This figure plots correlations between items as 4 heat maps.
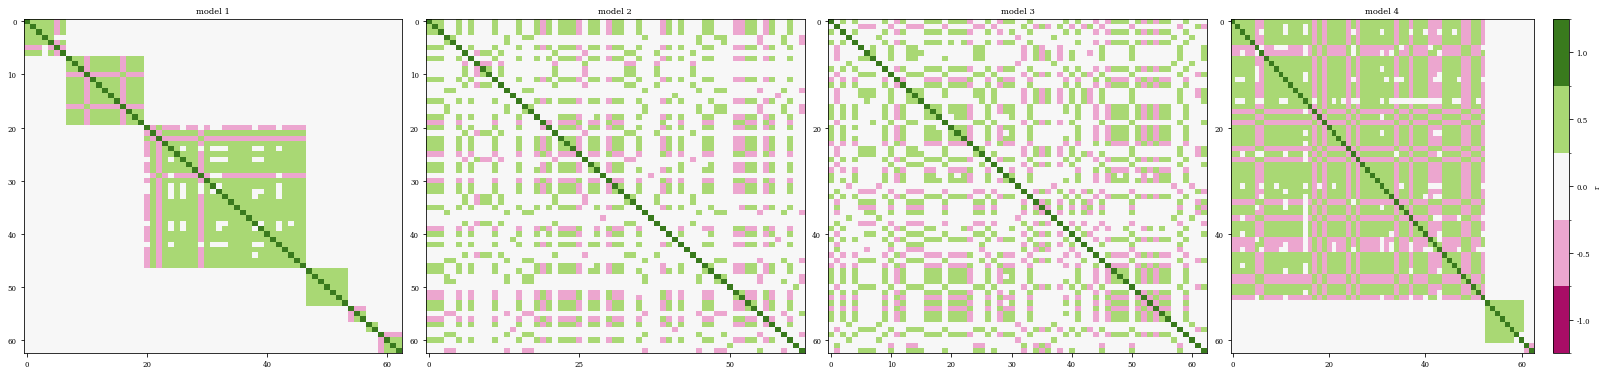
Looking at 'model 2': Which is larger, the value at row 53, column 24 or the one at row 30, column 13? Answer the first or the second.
the first
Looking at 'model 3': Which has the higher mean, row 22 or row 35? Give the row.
22
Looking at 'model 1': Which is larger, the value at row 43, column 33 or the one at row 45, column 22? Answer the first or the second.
the first
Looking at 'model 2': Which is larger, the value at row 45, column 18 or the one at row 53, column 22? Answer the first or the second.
the second
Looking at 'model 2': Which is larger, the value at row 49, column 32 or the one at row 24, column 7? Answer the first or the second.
the second
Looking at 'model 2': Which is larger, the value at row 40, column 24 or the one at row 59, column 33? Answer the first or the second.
the first
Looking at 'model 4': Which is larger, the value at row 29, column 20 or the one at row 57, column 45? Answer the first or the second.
the first
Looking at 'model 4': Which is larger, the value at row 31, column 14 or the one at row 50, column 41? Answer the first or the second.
the first
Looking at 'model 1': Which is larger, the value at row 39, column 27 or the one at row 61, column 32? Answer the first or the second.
the first
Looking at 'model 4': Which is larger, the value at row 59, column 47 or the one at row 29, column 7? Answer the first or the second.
the second
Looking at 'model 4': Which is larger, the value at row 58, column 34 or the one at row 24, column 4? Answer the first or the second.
the first
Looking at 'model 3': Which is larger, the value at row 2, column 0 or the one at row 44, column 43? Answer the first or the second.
the first
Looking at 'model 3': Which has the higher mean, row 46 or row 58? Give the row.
58
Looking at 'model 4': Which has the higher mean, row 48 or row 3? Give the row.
3
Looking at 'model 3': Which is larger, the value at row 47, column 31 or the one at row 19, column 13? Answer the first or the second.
the second
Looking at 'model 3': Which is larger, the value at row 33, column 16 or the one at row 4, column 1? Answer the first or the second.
the first
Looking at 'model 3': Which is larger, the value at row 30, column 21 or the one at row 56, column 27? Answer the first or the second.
the first
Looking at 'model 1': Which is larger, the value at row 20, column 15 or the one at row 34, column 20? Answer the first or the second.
the first
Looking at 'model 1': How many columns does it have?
63
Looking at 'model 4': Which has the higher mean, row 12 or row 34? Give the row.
12
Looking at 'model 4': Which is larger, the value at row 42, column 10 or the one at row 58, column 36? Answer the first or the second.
the second
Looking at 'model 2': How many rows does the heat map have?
63
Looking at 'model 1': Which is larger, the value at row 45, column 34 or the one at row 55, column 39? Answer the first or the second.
the first
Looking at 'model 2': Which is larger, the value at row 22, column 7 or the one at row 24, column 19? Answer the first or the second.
the first
